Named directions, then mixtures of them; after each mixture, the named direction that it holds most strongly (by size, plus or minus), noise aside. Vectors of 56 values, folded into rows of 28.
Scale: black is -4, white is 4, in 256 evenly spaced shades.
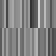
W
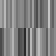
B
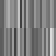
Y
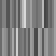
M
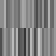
B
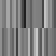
M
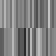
B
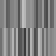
M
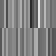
W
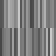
Y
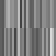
Y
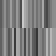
M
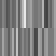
M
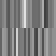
M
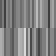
B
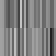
Y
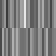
M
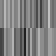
B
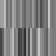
B
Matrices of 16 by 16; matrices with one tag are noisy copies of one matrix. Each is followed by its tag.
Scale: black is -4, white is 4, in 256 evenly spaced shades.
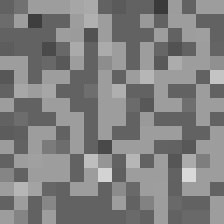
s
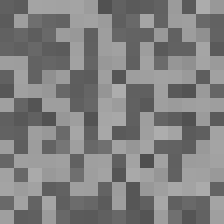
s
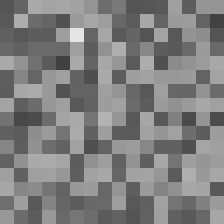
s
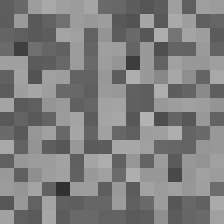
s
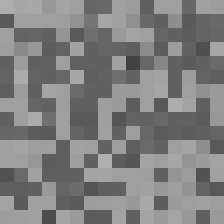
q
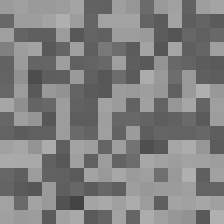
q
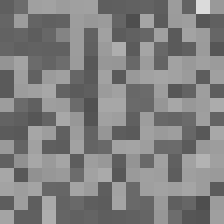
s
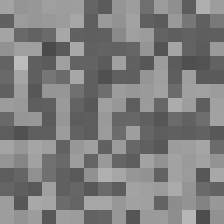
q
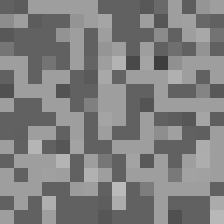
s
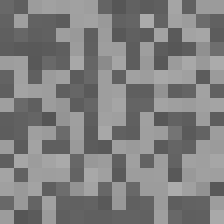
s
